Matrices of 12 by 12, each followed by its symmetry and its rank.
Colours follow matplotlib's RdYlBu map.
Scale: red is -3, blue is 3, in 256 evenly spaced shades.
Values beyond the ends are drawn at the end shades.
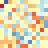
antisymmetric, full rank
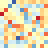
antisymmetric, full rank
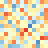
antisymmetric, full rank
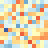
neither, full rank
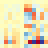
neither, rank two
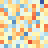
neither, full rank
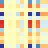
neither, rank one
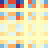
neither, rank one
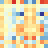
neither, rank two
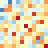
symmetric, full rank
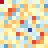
symmetric, full rank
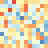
neither, full rank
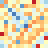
symmetric, full rank
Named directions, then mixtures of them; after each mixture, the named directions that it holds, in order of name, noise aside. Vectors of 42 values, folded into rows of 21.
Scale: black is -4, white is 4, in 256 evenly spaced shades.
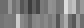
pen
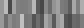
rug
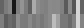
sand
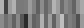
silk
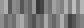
pen, rug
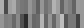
silk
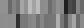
pen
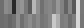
sand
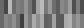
rug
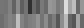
pen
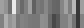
sand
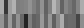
silk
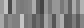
rug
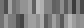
pen, rug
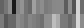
sand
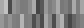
rug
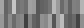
rug, silk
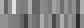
sand, silk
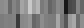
pen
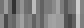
rug, sand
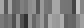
sand, silk
